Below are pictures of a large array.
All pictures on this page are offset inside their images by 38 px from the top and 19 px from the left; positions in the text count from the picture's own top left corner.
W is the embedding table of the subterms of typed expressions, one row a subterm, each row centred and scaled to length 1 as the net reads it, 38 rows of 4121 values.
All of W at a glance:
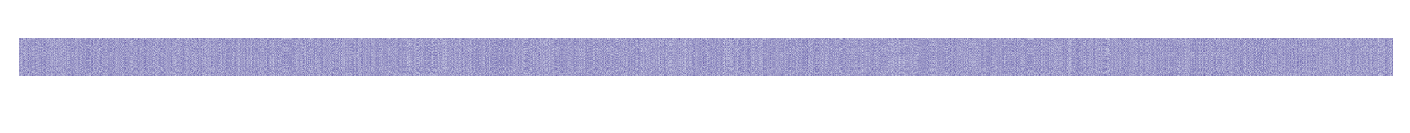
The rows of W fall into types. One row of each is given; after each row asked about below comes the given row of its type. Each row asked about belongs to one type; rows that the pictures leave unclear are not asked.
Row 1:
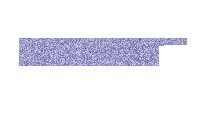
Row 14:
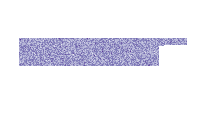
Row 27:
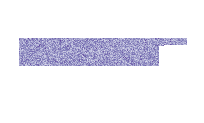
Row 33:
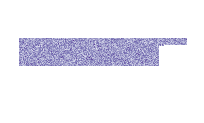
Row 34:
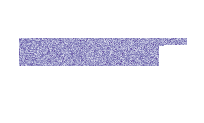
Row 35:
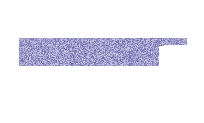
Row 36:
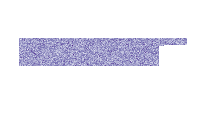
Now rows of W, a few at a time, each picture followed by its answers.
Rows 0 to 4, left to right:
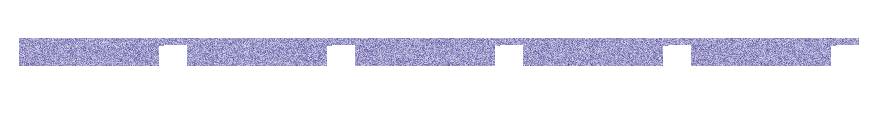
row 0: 1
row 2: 14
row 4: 14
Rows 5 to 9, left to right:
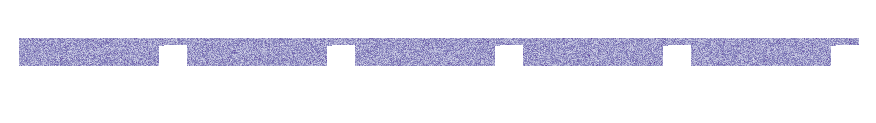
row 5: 27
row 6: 33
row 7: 36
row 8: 35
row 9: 33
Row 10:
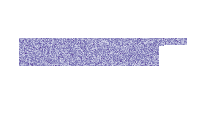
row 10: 35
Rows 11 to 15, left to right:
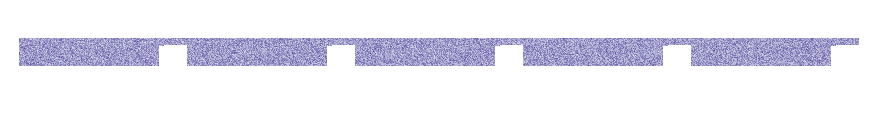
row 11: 14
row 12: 33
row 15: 1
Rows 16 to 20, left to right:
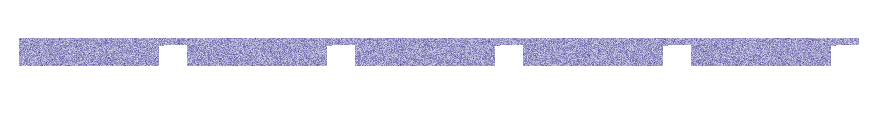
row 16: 33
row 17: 14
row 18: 27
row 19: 35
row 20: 14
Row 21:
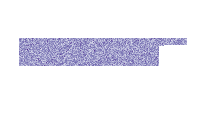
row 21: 35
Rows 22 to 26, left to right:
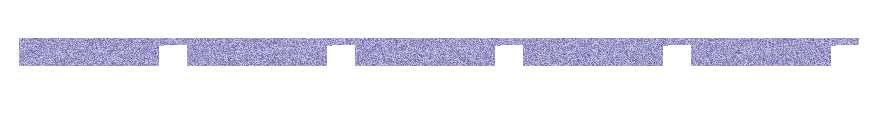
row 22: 36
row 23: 27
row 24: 27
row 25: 35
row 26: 33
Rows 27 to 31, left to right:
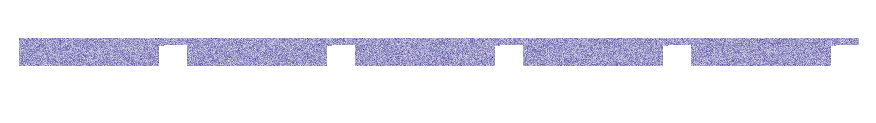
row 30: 14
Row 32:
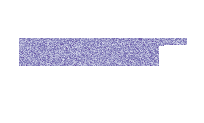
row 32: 1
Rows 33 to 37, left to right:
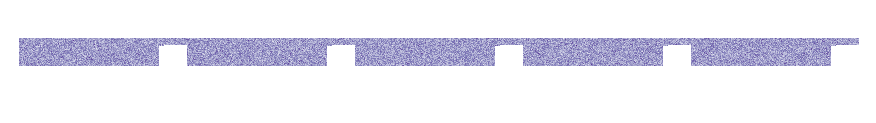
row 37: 35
